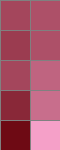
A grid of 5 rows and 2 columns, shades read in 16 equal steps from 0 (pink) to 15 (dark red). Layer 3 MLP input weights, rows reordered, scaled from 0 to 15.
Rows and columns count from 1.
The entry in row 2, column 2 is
8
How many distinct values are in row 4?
2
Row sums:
17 18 15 17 15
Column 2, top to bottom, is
8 8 6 5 0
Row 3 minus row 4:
-3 1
